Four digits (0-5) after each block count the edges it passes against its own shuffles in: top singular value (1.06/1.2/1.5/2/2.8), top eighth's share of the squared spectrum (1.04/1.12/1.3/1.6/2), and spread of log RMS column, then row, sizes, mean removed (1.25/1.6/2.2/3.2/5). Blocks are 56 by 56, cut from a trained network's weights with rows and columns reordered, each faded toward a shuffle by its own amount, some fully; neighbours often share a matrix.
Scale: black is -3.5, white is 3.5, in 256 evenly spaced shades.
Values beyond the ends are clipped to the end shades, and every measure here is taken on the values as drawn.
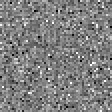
0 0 0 0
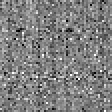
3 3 0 2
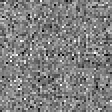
2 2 0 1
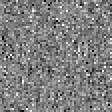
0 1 0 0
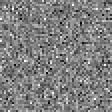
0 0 0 0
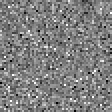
0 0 0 0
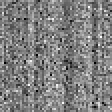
3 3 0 2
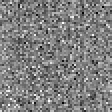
1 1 0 1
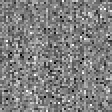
2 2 0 1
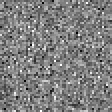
1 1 0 0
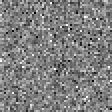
1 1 0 0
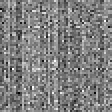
4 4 0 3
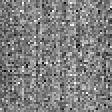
3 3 0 2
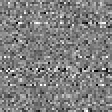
3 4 0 3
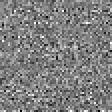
2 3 0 2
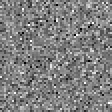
0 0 0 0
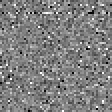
2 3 1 1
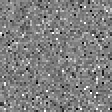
0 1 0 0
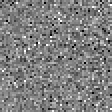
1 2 0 0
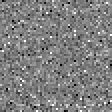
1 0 0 0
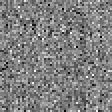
2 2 0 0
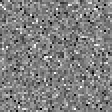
0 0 0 0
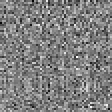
3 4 2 2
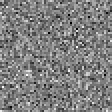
2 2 0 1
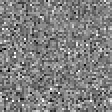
2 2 0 1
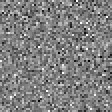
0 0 0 0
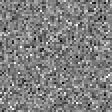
1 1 0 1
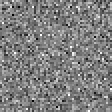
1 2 0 1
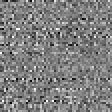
3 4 1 4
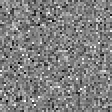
0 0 0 0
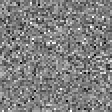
2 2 0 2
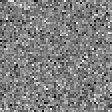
1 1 0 0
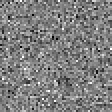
1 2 0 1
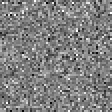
1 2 0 2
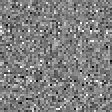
1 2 0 1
